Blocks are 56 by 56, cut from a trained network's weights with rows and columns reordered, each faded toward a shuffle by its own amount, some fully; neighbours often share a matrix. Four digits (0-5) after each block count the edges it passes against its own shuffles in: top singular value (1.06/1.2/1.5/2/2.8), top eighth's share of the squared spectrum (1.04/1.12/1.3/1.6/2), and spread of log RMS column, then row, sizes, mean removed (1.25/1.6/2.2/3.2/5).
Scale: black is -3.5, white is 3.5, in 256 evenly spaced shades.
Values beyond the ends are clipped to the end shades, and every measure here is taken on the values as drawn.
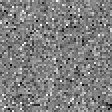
0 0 0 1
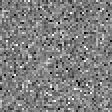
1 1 0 0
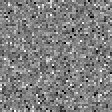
0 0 0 0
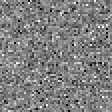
2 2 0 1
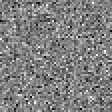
0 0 0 0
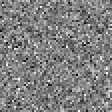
1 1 0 0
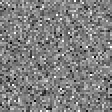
0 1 0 0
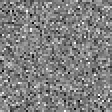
0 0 0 0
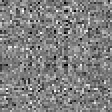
3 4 2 2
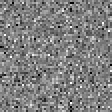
2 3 1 1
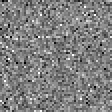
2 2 0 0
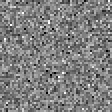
0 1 0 0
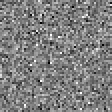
0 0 0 0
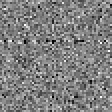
3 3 1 1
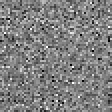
3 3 2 1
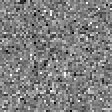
2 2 0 0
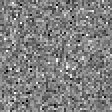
1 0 0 0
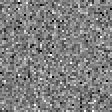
1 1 0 0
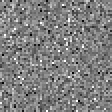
0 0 0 0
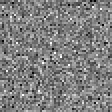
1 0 0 0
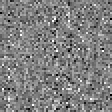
2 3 1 1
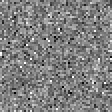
0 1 0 0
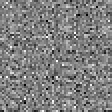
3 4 2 2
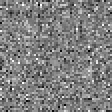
3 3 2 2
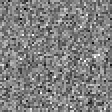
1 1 0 0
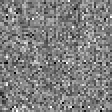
2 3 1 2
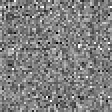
2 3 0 2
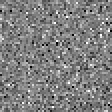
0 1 0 0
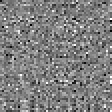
3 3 1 2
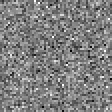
0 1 0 0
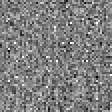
2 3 1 1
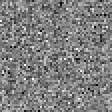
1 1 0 0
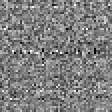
3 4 0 2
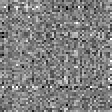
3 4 1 2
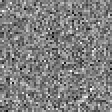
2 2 0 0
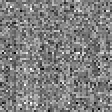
3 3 1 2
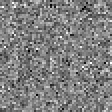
1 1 0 0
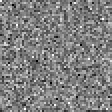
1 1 0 0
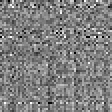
3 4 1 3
